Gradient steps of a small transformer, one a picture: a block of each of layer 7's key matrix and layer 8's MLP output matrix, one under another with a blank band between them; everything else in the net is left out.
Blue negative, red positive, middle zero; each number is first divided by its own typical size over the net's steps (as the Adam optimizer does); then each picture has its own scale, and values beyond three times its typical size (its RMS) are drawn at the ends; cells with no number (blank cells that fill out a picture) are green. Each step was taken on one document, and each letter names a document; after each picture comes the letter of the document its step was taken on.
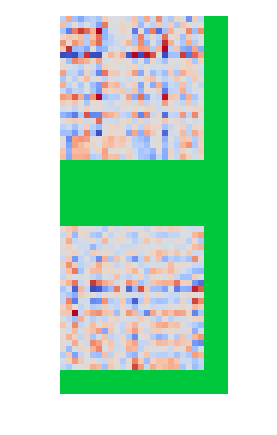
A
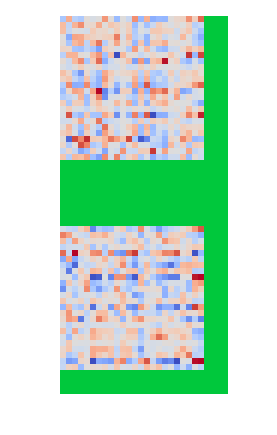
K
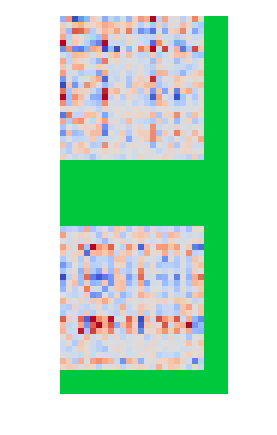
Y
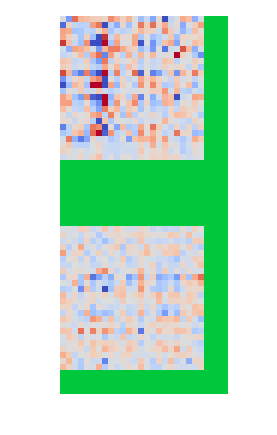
Y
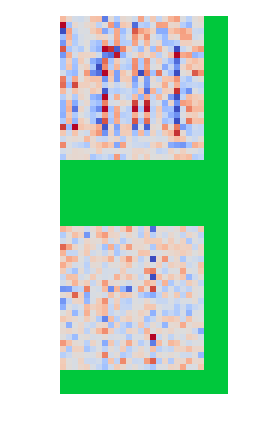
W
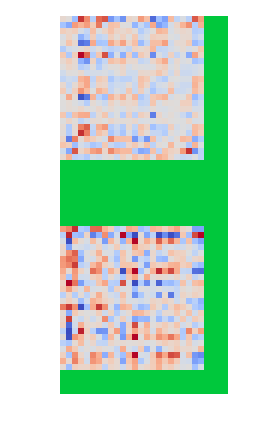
A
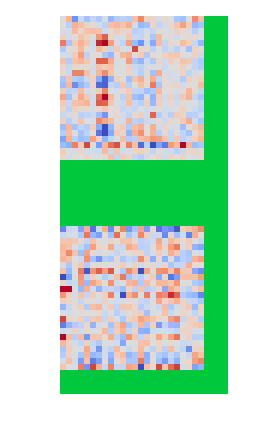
Y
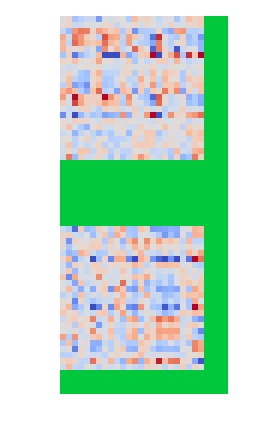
K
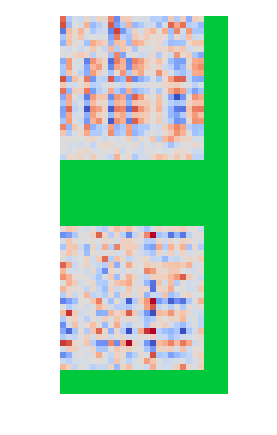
W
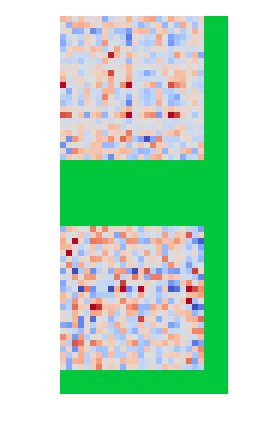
K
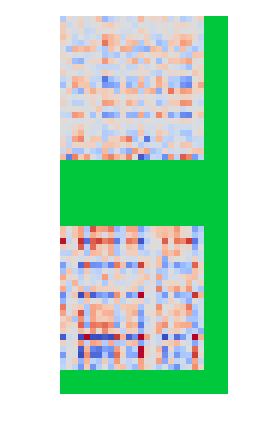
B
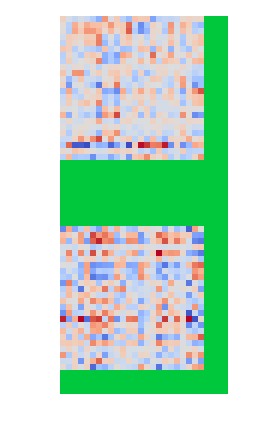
B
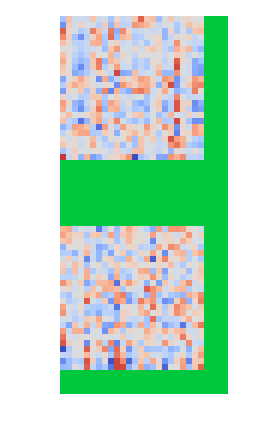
W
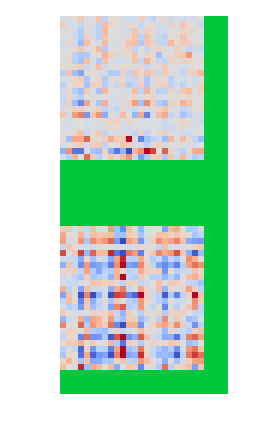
B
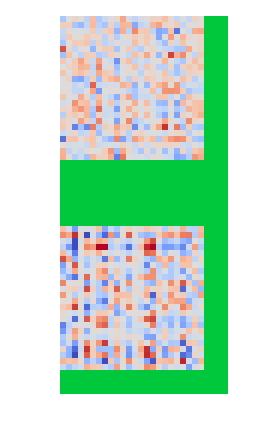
W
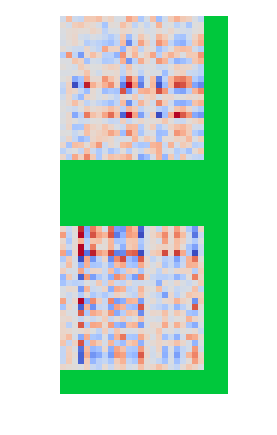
B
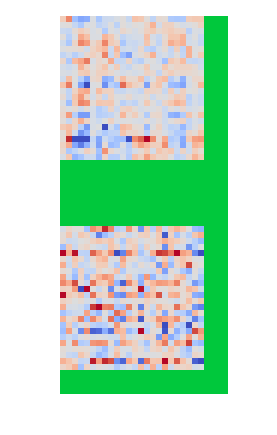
Y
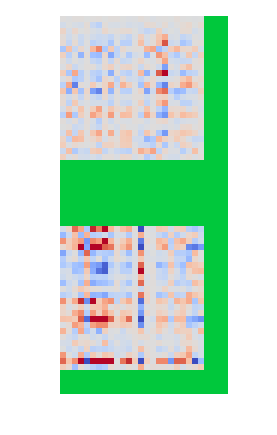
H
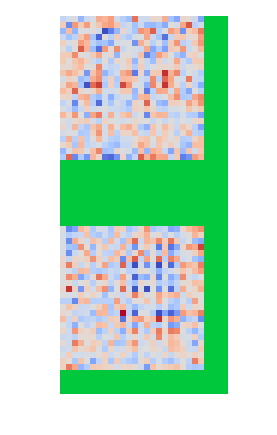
A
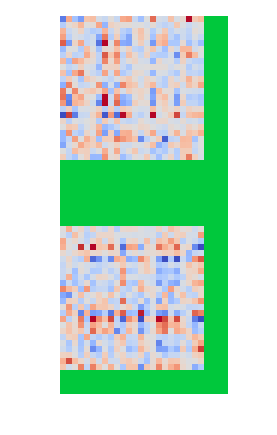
Y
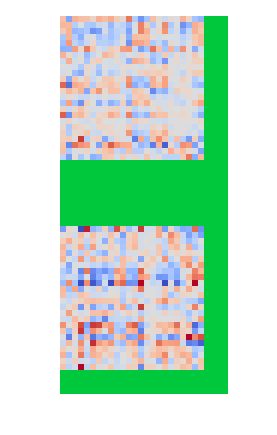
B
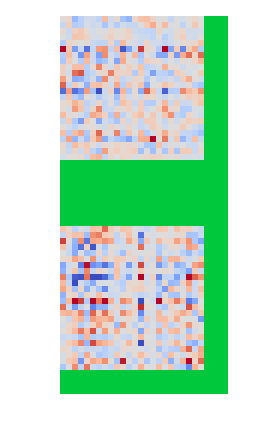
H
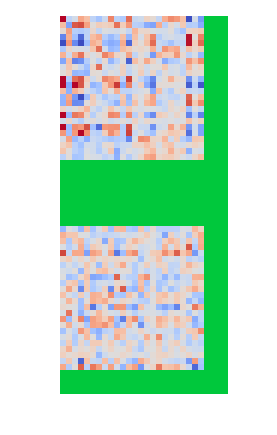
K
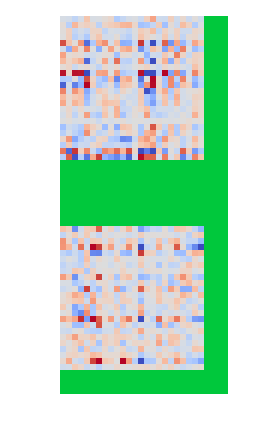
H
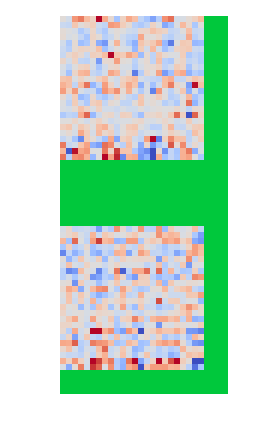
K
